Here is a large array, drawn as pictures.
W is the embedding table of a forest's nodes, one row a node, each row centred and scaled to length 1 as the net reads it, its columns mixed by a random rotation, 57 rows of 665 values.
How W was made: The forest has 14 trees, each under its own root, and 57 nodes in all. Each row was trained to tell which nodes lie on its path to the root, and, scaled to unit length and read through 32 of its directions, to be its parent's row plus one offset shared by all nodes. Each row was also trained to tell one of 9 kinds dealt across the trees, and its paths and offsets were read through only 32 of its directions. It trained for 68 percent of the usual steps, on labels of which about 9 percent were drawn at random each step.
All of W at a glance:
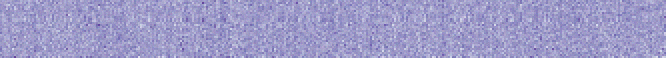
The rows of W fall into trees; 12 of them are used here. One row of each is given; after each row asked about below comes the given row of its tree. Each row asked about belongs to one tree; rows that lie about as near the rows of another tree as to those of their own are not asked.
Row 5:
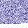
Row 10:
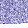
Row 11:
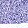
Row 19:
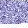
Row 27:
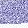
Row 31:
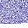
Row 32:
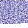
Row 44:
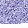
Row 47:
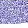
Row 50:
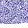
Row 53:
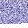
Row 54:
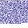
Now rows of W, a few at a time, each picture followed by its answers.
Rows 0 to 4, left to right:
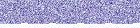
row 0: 54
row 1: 11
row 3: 53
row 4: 47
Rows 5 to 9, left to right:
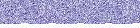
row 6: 44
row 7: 53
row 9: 44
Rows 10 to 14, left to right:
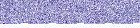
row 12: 54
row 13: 11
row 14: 19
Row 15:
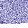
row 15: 27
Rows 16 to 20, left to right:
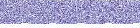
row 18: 19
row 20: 19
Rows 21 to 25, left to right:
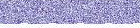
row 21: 19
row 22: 10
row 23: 44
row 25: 10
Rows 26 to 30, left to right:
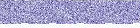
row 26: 54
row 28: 10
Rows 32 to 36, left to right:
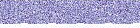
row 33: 47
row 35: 47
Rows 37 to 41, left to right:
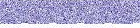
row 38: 47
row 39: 10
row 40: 47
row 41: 19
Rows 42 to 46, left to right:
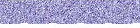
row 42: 32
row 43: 44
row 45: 50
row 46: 50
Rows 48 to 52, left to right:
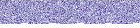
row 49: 5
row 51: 54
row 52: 31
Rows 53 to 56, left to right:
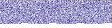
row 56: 10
